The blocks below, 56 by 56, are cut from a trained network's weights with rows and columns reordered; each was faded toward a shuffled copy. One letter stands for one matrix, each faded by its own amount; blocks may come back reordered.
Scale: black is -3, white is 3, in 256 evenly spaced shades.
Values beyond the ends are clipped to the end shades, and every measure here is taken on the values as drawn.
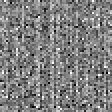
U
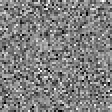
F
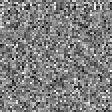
F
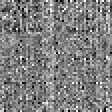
U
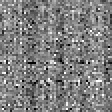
U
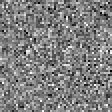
F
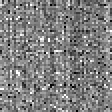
U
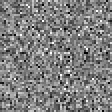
F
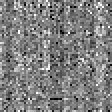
U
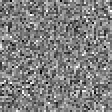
F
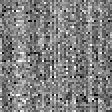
U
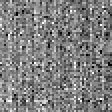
U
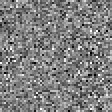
F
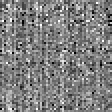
U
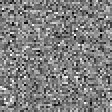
F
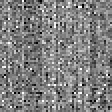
U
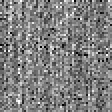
U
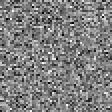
F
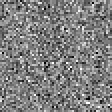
F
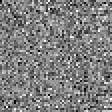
F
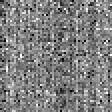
U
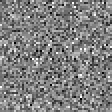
F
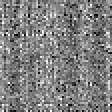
U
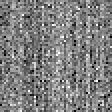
U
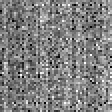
U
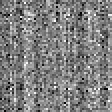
U
